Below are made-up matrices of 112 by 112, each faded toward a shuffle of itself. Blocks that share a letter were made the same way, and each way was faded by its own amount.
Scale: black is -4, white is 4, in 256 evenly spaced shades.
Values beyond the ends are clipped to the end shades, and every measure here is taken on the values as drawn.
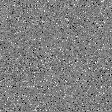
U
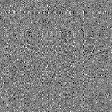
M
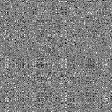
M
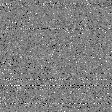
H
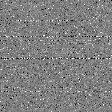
H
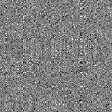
M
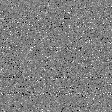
U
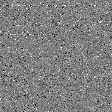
U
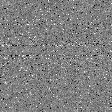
U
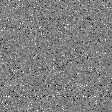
U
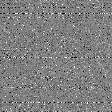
H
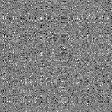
M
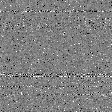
H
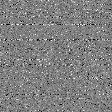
H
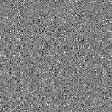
M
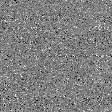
U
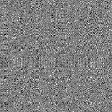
M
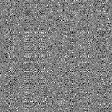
M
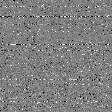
H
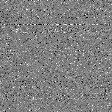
U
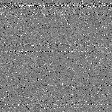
H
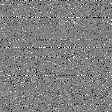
H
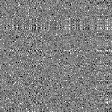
M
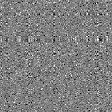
M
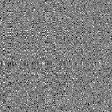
M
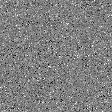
U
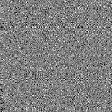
M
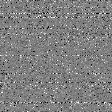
H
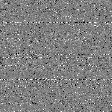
H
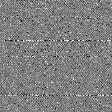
H
